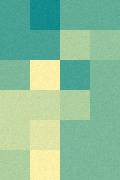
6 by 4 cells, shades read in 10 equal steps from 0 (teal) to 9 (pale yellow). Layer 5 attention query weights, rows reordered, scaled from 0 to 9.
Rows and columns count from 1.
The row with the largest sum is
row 4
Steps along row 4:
same down down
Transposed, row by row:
2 2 4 7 7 6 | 0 2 9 7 8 9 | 3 6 2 6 4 4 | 3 5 4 4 4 4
